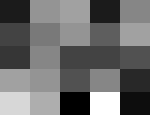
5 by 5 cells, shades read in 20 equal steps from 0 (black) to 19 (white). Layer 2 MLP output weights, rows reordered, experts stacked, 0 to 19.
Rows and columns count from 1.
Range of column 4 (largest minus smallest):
17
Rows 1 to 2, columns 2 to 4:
11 12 2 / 9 11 7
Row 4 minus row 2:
7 2 -5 3 -9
